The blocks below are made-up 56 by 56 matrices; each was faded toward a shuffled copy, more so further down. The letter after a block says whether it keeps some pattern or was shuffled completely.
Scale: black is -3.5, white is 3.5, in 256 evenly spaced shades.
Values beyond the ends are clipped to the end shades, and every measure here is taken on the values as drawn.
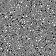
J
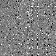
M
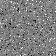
J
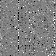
M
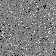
J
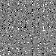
M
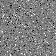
J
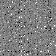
M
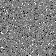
J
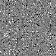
M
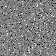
J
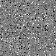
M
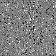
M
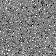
J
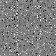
M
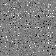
M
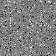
M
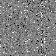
M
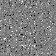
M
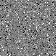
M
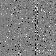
M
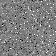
J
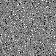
J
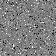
J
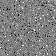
J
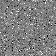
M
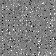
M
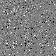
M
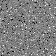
J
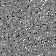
J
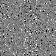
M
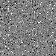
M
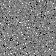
J
